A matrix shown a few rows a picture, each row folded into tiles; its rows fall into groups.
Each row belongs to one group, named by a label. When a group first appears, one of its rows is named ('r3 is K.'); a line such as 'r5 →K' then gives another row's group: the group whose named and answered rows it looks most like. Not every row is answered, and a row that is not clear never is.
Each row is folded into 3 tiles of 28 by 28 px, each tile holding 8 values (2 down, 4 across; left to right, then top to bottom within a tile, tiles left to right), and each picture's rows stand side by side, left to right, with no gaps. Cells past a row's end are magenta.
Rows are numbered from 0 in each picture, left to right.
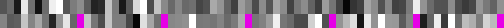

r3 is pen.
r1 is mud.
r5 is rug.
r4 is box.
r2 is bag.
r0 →mud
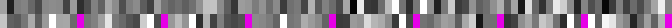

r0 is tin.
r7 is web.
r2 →bag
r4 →mud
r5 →rug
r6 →mud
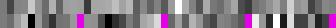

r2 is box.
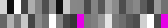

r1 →pen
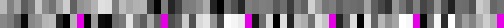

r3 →rug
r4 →rug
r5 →rug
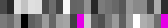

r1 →tin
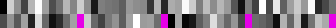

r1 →tin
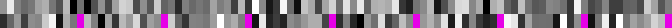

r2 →tin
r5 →bag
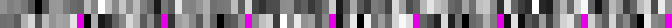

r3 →box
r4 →rug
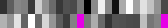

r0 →box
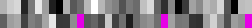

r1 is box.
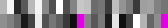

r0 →bag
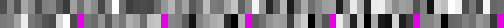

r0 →pen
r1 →rug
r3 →rug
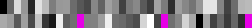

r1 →pen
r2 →bag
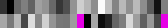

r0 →box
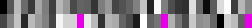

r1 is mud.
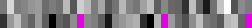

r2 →mud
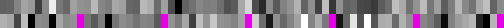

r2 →box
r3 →tin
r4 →rug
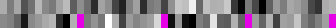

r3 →box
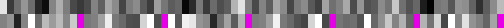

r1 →pen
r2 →web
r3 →pen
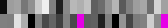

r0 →bag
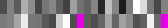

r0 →pen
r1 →mud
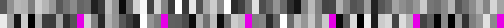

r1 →mud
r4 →rug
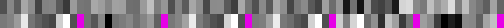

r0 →pen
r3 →pen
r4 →web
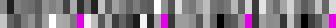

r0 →tin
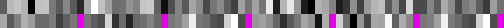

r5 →pen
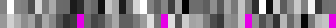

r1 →mud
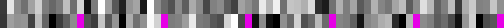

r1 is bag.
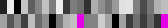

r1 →bag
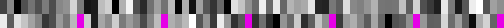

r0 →web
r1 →box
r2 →web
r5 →mud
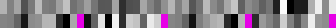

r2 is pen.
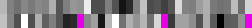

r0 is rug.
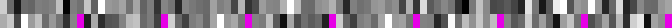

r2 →tin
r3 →bag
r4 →tin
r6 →mud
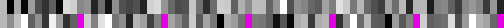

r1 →web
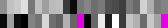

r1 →rug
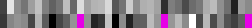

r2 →bag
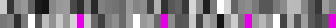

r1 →tin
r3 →bag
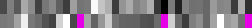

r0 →pen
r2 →tin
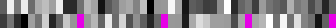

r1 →bag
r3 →box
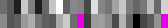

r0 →mud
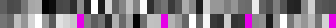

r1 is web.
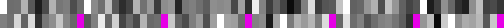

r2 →tin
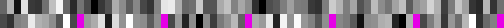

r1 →box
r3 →box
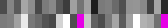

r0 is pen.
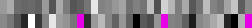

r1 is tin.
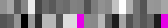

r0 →rug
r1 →bag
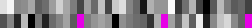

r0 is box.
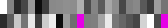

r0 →rug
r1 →pen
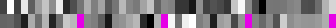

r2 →web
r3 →box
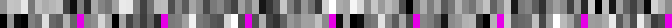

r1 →bag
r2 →pen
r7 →web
